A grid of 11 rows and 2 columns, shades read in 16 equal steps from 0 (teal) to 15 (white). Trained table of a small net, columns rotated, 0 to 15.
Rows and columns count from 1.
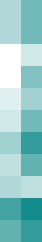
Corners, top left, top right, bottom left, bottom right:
10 6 5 2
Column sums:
113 66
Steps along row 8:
down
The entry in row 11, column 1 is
5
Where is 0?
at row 10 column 2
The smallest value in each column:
3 0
